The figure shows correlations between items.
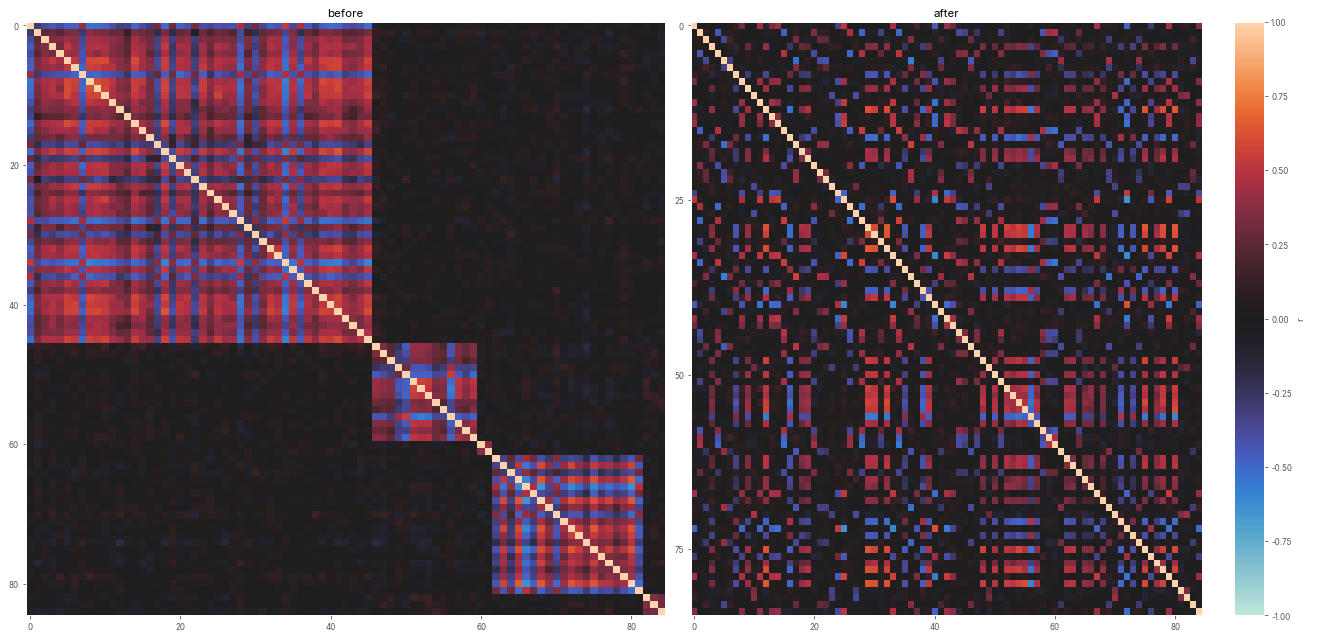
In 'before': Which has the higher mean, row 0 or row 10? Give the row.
10
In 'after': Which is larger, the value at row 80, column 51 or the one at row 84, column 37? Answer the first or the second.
the second
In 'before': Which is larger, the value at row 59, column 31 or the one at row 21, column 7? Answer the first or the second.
the first
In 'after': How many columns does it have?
85
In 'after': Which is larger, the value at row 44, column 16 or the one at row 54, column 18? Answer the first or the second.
the second
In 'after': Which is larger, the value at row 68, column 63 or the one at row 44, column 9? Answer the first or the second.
the first
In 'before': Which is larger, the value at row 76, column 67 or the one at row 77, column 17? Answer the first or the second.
the second
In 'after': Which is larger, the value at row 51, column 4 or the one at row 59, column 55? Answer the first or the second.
the first
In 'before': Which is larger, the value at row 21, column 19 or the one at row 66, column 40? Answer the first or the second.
the second
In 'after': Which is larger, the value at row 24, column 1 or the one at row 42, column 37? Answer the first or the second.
the second
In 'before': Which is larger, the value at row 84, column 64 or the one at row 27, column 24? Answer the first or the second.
the second
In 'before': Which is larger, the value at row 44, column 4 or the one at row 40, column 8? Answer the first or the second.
the second
